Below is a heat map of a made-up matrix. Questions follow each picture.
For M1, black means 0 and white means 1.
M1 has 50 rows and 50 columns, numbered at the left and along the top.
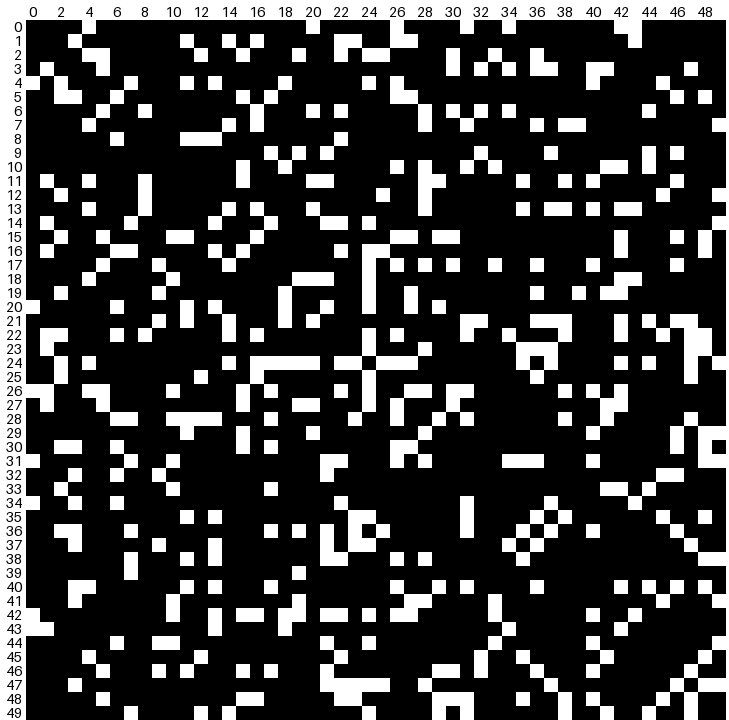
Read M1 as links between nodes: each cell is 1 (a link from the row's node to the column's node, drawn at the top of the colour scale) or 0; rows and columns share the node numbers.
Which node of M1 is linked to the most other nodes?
node 24
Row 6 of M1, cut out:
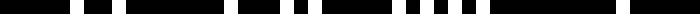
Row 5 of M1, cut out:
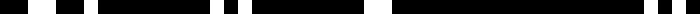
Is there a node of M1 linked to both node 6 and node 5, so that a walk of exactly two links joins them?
no
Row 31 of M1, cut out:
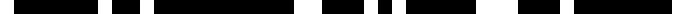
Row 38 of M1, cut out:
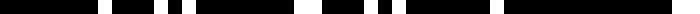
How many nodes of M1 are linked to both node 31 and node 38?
8
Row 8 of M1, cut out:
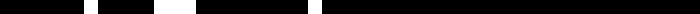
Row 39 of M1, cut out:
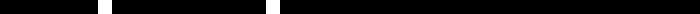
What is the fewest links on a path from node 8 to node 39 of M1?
4
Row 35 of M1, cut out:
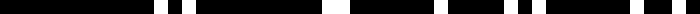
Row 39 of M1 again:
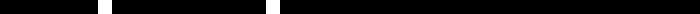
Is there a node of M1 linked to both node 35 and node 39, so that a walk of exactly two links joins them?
no
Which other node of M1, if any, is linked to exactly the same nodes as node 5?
node 30
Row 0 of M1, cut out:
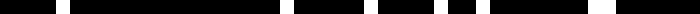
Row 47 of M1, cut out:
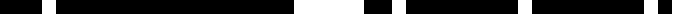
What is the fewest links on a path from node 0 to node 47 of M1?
3
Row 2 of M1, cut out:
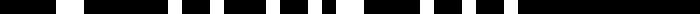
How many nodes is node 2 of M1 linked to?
11
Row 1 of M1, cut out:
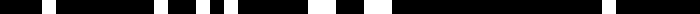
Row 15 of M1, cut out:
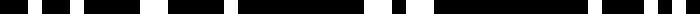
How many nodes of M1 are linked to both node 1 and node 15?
4
